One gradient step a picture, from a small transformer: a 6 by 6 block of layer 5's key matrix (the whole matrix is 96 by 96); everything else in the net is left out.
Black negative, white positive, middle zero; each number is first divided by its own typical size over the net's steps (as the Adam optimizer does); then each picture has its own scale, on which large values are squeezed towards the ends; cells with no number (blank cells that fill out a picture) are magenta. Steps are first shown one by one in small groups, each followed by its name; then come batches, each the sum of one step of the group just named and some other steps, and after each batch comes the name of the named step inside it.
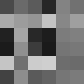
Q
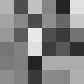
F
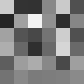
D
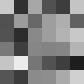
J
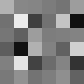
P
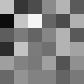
D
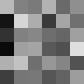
P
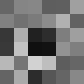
Q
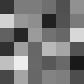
J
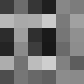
Q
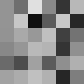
F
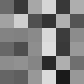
J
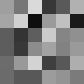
J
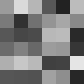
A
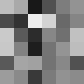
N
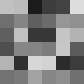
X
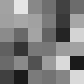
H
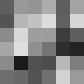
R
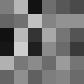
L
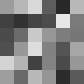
A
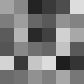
X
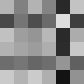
N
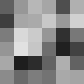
R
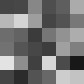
H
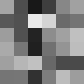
N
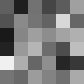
L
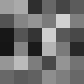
L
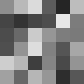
A
